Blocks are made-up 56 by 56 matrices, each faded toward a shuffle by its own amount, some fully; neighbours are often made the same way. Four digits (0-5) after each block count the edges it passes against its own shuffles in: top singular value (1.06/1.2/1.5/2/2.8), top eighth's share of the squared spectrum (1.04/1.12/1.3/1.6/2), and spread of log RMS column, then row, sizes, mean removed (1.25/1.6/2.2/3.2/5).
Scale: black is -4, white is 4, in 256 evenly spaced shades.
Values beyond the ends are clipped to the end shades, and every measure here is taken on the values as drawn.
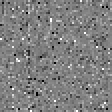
2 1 0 0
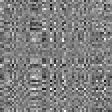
5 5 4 3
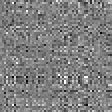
4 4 3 3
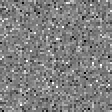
0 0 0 0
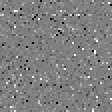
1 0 0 0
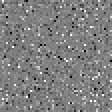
1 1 0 0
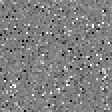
0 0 0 0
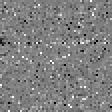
3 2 0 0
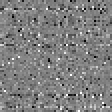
3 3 0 2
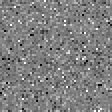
1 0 0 0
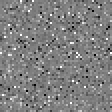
0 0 0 0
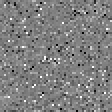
2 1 0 0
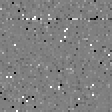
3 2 0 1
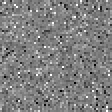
1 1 0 0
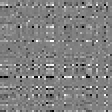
5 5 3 3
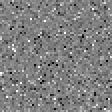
2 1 0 0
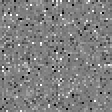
3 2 0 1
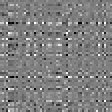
5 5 3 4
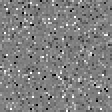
0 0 0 0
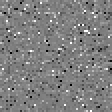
2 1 0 0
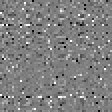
4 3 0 1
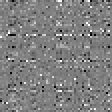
4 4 2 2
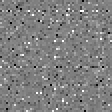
3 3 0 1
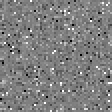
3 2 0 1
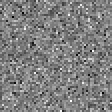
1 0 0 0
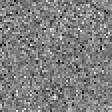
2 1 0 0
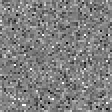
0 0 0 0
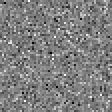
0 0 0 0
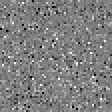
0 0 0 0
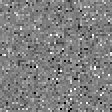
2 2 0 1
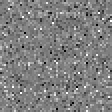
2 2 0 0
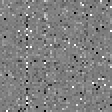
3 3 1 0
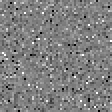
2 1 0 0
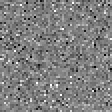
1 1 0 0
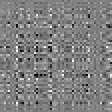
4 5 3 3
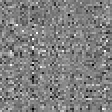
4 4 2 2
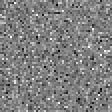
1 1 0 0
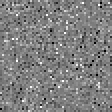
1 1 0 0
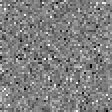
2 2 0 0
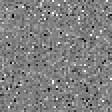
2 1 0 1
